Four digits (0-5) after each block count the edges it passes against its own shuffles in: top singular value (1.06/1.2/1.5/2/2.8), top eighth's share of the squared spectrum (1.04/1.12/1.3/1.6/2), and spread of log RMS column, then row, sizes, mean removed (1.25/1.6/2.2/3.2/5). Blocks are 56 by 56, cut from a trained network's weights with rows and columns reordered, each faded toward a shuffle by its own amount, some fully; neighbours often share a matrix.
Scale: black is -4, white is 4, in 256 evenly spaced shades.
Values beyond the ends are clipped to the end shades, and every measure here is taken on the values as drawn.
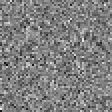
2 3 1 0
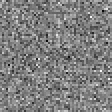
3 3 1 1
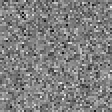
1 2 0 0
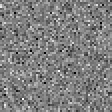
1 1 0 0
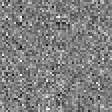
3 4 2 1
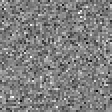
0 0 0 0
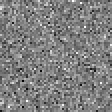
0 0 0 0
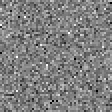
2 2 0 0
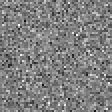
1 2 0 0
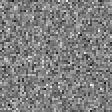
0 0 0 0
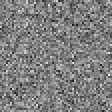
3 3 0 0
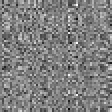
4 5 3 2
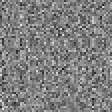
3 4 2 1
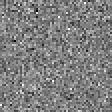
0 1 0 0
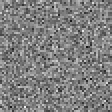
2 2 0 0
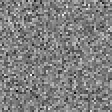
2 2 0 0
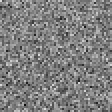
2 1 0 0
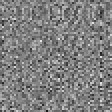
4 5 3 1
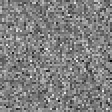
1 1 0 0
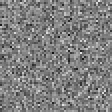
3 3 1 0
